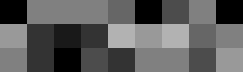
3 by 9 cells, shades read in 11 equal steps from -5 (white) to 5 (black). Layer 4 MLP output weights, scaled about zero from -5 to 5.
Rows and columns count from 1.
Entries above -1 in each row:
9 5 8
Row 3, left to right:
0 3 5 2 3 0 0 2 -1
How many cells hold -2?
2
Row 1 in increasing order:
0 0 0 0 1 2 5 5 5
